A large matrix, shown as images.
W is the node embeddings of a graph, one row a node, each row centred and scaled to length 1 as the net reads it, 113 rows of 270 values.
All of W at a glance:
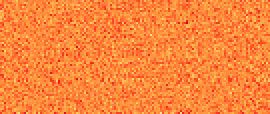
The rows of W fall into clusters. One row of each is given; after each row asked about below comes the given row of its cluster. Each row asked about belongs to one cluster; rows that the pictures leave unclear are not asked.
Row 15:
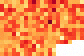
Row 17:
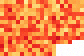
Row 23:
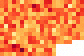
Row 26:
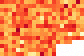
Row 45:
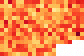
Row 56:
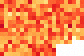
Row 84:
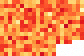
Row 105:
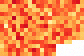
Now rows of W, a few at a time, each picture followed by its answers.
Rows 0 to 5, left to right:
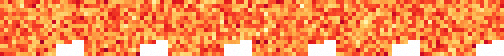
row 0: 45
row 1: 84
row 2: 56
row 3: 17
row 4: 23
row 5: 45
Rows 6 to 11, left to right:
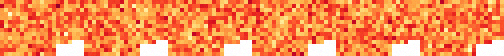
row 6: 56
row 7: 45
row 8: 23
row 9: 23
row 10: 17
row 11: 84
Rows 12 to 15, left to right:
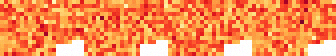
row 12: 15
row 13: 84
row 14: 105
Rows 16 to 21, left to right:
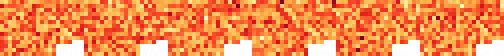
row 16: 84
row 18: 84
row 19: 56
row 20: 84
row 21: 84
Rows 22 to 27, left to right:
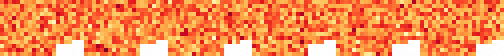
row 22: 23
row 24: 56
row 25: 26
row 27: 105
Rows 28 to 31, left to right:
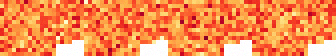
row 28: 23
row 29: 15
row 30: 26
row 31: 23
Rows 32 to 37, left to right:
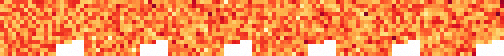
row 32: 105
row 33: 84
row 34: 23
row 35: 17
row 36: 23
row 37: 56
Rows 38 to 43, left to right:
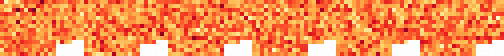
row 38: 105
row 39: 45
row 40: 26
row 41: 105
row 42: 15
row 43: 17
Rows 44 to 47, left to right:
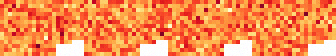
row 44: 56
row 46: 45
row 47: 105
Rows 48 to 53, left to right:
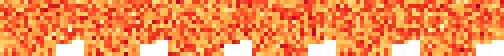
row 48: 15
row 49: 15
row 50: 45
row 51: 56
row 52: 15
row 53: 56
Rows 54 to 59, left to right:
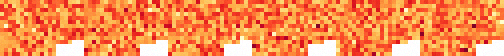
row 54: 15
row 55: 56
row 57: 26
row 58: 105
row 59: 26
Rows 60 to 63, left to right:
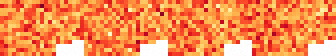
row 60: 84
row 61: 105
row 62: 45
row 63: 45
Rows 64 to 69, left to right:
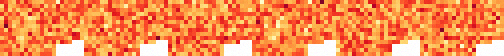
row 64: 23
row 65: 56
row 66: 17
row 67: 23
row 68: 105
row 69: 26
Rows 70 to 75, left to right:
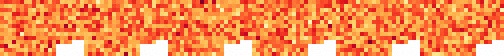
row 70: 26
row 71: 15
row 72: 45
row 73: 105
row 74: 23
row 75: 45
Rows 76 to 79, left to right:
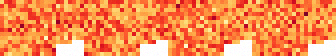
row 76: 56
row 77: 45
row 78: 105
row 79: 105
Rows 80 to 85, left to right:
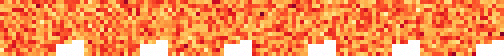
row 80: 105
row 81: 105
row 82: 23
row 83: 84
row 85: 26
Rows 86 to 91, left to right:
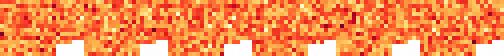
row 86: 26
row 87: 15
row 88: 84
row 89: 17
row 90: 15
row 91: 17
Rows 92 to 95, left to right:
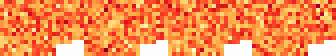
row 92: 56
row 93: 23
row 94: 15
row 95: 26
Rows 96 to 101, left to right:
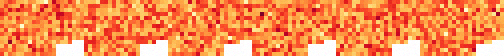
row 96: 56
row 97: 17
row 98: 15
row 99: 84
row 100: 56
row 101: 105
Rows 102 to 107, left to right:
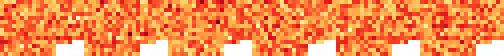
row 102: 17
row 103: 105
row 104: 15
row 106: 17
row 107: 26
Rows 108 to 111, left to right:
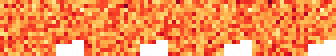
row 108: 17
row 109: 84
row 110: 45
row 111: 105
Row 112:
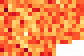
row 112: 23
